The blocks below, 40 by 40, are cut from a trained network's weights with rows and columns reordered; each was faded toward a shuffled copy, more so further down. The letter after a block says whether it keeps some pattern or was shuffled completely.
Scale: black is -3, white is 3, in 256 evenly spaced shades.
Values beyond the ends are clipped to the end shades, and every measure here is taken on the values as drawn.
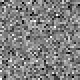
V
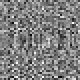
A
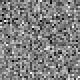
V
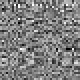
A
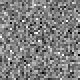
V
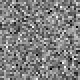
V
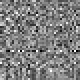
A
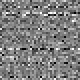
A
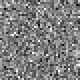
V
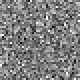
V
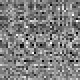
A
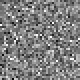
V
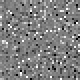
V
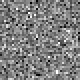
V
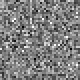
V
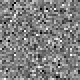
V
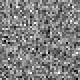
V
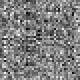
A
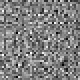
A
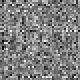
A
